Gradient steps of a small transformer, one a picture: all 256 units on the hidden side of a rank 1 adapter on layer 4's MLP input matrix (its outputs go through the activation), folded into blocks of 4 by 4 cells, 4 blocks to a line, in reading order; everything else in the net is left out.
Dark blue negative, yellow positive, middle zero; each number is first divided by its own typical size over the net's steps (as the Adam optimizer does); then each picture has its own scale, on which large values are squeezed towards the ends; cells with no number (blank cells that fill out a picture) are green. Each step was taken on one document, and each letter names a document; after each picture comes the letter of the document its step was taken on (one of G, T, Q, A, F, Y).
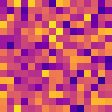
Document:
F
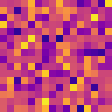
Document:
F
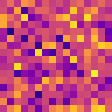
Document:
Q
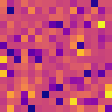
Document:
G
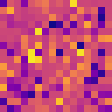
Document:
G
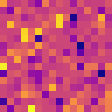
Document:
G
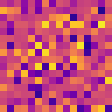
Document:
Q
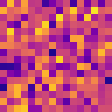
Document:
Q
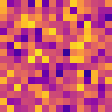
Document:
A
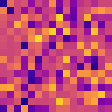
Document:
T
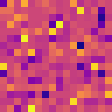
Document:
G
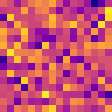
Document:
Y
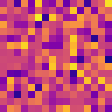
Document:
Y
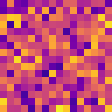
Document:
Y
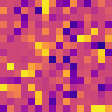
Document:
F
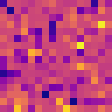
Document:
G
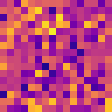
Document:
A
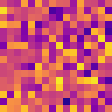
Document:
Y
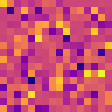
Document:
T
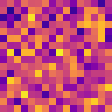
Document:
A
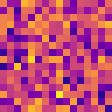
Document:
Y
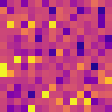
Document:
G
